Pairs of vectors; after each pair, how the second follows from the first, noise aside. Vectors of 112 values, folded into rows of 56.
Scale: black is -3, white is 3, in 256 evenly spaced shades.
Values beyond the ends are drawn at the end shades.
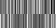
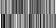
reversed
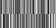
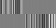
partly zeroed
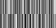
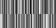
reversed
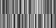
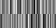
shuffled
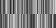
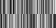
copied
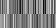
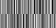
shuffled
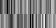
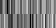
copied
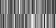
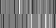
partly zeroed
